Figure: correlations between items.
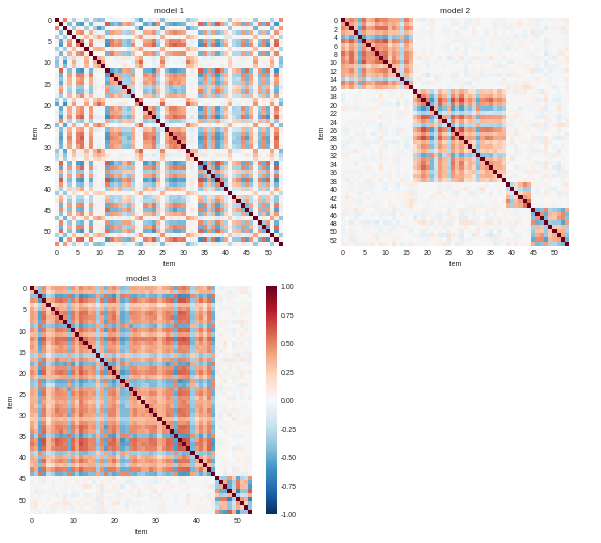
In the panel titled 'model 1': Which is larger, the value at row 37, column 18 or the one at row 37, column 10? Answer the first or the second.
the first
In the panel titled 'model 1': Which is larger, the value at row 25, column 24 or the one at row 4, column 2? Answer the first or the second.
the first
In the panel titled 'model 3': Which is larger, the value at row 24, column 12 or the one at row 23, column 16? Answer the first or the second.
the first
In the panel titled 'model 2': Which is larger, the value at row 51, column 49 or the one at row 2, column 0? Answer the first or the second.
the second
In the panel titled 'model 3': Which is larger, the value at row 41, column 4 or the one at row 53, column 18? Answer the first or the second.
the first
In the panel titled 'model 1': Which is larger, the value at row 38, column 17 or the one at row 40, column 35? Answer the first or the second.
the first
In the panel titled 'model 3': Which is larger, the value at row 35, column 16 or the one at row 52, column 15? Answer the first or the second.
the first
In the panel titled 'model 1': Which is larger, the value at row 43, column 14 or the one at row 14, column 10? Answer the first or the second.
the second
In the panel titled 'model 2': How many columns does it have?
54
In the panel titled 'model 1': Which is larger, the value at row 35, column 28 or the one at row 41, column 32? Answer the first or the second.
the first
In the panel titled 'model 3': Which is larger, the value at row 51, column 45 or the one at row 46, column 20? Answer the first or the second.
the second
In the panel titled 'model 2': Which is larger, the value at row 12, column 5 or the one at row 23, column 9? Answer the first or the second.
the first
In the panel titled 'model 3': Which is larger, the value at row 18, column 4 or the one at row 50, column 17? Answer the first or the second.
the second
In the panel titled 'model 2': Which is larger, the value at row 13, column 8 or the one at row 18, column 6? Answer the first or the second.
the first
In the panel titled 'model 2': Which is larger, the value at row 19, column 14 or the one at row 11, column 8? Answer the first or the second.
the second
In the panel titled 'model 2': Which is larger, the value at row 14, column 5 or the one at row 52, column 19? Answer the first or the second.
the second
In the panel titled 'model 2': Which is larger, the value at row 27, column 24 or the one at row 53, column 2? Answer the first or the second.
the first
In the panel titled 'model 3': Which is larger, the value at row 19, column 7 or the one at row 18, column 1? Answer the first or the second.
the first
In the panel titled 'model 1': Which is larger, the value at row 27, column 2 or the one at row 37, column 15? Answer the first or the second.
the second
